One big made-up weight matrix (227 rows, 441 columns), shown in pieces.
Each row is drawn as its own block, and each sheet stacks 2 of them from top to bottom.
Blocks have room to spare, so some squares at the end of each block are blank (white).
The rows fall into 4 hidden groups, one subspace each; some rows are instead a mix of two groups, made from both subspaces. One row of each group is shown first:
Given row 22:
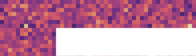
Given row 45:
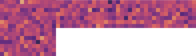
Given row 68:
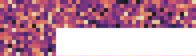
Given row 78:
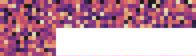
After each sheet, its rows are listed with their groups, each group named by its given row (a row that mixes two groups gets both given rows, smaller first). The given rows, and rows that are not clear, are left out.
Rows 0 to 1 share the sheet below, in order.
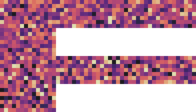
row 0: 22
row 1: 45
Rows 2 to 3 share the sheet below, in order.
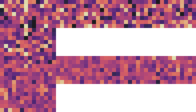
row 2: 22
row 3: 68
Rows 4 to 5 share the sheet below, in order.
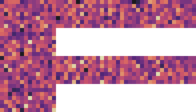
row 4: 78
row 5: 78
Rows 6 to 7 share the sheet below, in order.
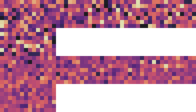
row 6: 45
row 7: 78
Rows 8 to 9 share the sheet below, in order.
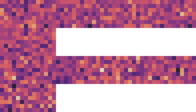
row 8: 22
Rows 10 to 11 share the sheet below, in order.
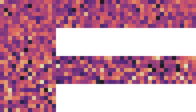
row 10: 78
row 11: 68
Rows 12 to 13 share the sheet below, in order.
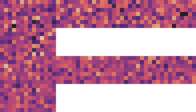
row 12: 45
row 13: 78
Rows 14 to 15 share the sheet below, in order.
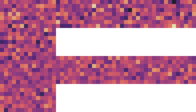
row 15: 45 and 68
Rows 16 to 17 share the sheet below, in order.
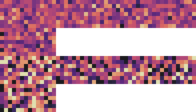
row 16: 45
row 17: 68
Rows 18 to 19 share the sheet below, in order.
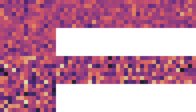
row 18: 22
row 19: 22 and 45
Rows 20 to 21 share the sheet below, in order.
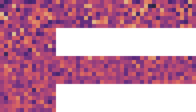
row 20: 22
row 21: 78
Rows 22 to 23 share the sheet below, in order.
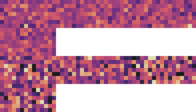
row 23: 78
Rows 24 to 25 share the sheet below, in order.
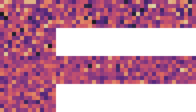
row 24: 22
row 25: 45
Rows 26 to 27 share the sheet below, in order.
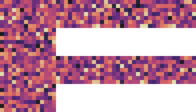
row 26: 45
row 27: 45
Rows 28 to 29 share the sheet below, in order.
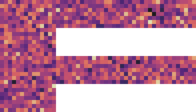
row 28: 68
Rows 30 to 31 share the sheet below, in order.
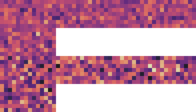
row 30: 78
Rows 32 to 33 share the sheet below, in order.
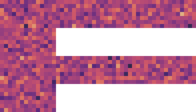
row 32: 22
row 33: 45
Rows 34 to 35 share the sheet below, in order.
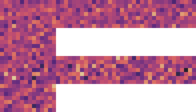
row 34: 45
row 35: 45 and 68
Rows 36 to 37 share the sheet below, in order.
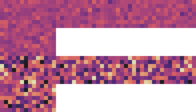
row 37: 22
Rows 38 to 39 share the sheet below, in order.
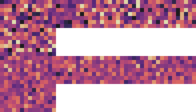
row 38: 68
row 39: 78
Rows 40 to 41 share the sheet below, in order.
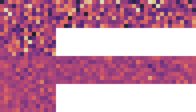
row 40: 78
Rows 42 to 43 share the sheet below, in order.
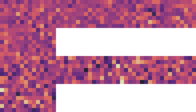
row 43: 45
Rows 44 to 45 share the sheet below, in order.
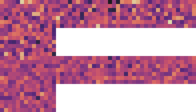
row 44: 45 and 78
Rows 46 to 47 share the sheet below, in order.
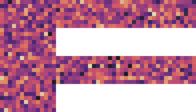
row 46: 68
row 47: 45
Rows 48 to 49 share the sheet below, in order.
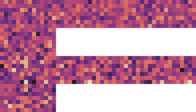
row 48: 78
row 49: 22
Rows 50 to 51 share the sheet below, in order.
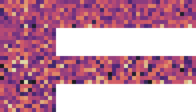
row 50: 22
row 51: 22
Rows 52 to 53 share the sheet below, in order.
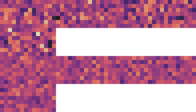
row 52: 78
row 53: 45 and 78
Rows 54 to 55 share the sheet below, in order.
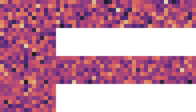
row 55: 22
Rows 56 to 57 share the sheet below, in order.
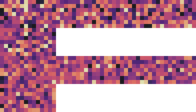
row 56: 22
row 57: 45
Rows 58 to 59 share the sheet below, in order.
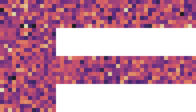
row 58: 22
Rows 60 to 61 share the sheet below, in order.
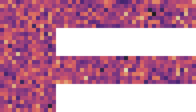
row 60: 68
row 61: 68
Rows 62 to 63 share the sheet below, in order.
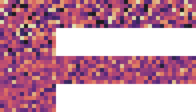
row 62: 22
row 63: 45 and 78
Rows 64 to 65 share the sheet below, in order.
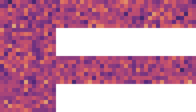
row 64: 68
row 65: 22
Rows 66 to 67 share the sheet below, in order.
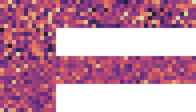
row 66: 68
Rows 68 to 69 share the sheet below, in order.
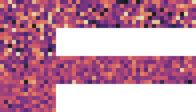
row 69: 22
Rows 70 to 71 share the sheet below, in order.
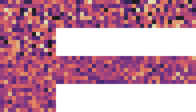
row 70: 78
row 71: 68
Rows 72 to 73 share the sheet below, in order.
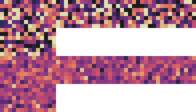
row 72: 45
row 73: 68
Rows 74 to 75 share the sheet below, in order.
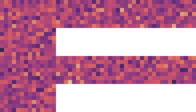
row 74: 45
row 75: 45 and 78
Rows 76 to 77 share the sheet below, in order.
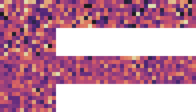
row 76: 22
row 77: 78
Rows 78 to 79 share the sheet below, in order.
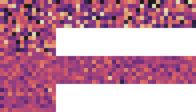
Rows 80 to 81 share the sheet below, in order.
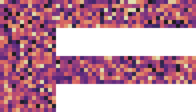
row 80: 68 and 78
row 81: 68
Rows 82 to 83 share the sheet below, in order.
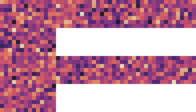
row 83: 45
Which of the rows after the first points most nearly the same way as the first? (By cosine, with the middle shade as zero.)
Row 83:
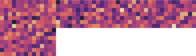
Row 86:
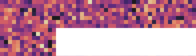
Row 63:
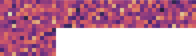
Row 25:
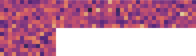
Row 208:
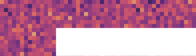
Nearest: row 63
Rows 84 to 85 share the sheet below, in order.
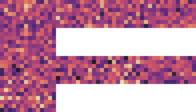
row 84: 22 and 78
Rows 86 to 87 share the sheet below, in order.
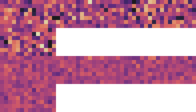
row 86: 78
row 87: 78
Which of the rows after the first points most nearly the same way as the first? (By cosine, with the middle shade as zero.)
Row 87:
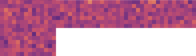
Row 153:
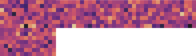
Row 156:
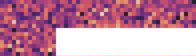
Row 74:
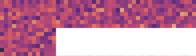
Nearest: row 156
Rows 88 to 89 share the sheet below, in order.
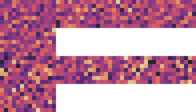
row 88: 45
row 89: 22
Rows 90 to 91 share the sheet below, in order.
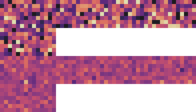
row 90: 68
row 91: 22
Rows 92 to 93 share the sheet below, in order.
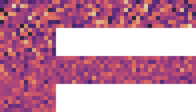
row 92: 22
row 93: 22
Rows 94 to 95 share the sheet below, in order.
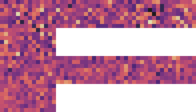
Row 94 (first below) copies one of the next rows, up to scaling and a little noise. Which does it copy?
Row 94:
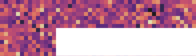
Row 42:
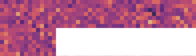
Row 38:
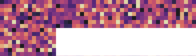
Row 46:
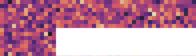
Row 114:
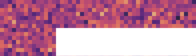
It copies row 42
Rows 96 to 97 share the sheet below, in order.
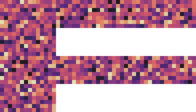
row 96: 45
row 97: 22
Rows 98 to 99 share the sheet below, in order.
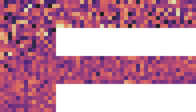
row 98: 68
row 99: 22 and 78
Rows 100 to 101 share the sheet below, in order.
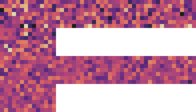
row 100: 22
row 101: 22
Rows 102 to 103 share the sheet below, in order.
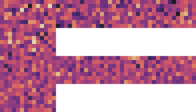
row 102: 45 and 68
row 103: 78
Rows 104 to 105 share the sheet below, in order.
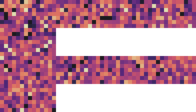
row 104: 22 and 78
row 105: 78
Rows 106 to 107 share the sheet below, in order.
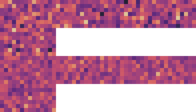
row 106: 68
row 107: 78
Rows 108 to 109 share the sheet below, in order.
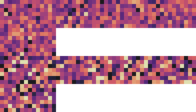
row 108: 78
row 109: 22
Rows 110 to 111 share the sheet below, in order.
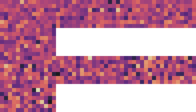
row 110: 45
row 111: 78
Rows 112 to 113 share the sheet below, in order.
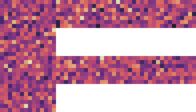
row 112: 45
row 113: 78
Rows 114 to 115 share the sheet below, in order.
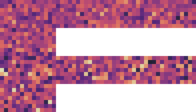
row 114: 68
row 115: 22
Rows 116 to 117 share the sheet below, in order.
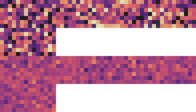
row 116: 68
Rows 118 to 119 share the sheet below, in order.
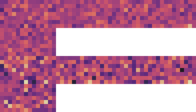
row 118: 22
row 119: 22
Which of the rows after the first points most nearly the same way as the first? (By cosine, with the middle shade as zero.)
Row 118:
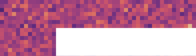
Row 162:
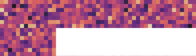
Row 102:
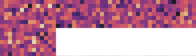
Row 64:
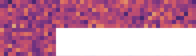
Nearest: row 64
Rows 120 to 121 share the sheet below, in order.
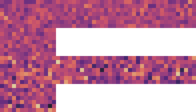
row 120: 22
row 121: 68
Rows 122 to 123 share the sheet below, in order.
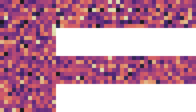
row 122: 45
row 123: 68 and 78
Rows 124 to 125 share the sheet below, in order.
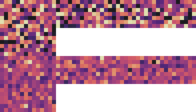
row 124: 45
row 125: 78
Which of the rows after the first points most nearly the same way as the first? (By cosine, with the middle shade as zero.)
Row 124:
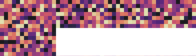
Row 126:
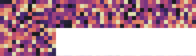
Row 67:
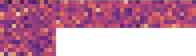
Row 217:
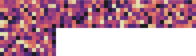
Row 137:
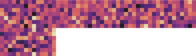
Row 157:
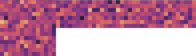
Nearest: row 157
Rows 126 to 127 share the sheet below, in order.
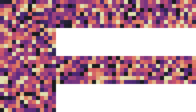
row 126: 68
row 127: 45
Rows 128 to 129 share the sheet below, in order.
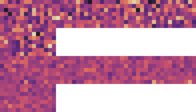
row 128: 78
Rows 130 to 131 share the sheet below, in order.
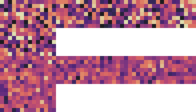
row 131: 68 and 78
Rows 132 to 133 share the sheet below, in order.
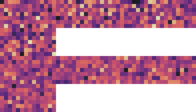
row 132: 78
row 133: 68
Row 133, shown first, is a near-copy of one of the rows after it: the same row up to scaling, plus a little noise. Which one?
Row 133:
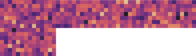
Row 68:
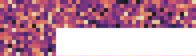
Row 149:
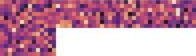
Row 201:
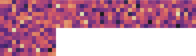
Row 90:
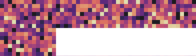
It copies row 90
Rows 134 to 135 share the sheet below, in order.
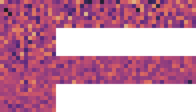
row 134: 78
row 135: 22
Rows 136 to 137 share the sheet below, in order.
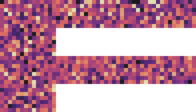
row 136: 78
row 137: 22 and 45
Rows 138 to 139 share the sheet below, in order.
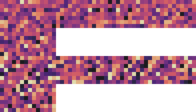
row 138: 45
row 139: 22
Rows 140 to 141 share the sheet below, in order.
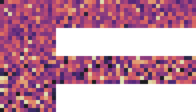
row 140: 78
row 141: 45
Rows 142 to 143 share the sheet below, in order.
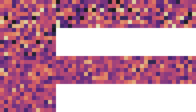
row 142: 45
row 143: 22
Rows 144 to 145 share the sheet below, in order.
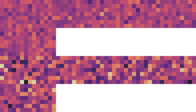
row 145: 22
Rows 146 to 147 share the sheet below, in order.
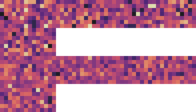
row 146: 22
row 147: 78
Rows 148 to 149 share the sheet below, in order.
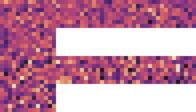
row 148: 68
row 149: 68
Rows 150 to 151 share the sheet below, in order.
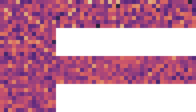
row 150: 45 and 78
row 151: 68
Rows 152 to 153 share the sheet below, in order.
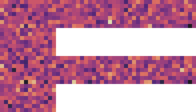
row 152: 22
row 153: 22
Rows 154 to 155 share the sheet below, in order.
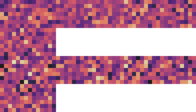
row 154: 22
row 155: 22
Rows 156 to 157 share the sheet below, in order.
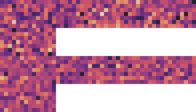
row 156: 68
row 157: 45
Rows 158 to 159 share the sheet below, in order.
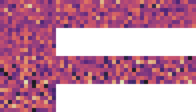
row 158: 78
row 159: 22 and 45
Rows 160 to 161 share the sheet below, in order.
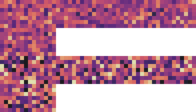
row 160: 68
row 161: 22
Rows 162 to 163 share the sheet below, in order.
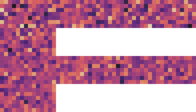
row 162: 22
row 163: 45
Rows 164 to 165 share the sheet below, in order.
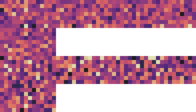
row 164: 22
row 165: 78
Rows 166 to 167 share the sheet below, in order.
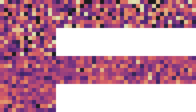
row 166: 78
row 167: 68
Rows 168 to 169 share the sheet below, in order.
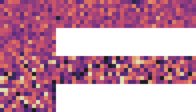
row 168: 78
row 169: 45
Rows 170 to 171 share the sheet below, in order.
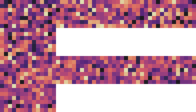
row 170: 68
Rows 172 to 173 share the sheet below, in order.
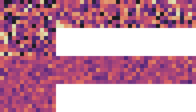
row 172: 68
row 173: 22
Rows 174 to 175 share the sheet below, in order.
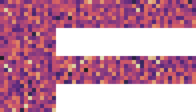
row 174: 78
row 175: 78
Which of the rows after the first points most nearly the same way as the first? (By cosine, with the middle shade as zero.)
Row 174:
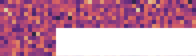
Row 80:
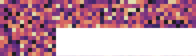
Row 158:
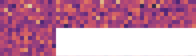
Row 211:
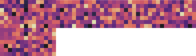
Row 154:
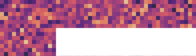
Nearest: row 158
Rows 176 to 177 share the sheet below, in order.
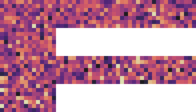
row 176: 68
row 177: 45
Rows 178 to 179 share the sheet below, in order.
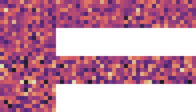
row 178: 45 and 78
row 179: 22
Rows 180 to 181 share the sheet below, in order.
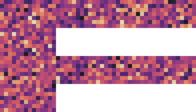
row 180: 22 and 45
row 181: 45
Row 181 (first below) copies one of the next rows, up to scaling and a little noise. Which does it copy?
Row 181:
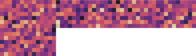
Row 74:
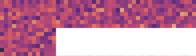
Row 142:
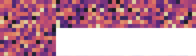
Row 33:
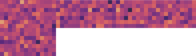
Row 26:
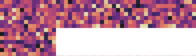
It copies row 142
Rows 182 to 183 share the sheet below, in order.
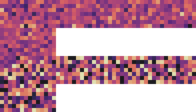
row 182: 22
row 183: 45 and 78
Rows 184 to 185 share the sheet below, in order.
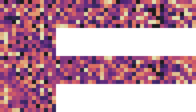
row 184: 68
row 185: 68
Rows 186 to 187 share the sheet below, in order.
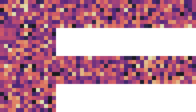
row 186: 22
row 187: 78
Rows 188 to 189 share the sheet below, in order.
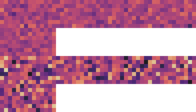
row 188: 22
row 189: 22
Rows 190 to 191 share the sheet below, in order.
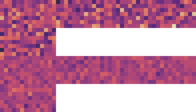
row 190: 45
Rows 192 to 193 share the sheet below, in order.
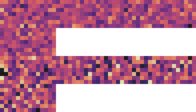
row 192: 22
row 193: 22 and 45
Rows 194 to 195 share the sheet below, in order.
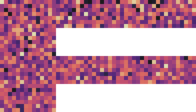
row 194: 78
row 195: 78
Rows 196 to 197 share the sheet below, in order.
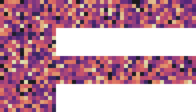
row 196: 78
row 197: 22
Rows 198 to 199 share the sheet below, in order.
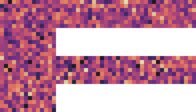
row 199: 78
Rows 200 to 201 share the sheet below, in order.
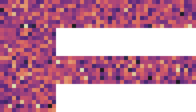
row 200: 22
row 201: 68
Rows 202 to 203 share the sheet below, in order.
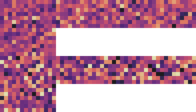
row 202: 45
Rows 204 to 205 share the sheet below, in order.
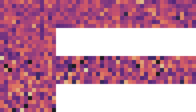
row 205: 78
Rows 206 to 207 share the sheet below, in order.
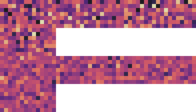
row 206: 78
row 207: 45
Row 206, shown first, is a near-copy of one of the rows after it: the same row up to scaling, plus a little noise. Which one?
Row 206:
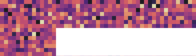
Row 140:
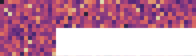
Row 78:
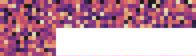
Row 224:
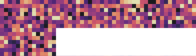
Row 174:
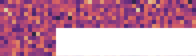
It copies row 78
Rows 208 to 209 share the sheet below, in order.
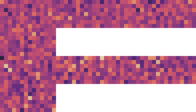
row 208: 78
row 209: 78
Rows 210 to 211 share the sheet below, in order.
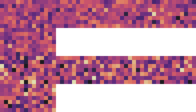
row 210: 68
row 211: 22
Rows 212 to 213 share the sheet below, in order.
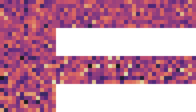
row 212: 22
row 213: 45
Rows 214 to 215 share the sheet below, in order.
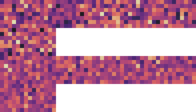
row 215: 78
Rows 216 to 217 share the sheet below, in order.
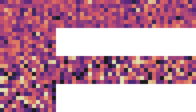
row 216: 78
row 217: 45
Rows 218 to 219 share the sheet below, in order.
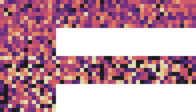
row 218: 78
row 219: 68
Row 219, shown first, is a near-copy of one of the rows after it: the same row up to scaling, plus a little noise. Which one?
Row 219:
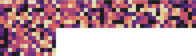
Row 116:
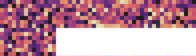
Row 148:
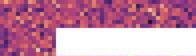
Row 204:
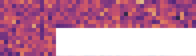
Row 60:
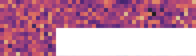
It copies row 148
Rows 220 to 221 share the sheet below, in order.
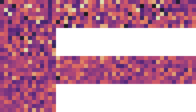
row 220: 78
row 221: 45 and 78
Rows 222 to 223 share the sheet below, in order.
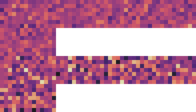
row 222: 22
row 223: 45 and 78
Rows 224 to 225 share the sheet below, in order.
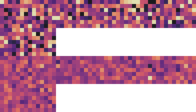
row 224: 78
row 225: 68
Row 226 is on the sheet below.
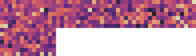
